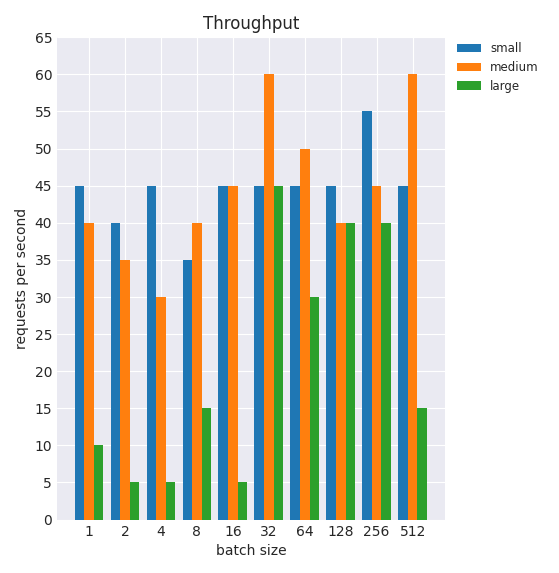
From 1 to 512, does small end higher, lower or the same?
the same
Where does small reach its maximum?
256
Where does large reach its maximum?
32
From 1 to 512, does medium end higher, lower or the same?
higher
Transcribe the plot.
Title: Throughput
x-axis: batch size, ticks 1 2 4 8 16 32 64 128 256 512
y-axis: requests per second, ticks 0 5 10 15 20 25 30 35 40 45 50 55 60 65
Legend: small, medium, large
Values:
small: 45 40 45 35 45 45 45 45 55 45
medium: 40 35 30 40 45 60 50 40 45 60
large: 10 5 5 15 5 45 30 40 40 15
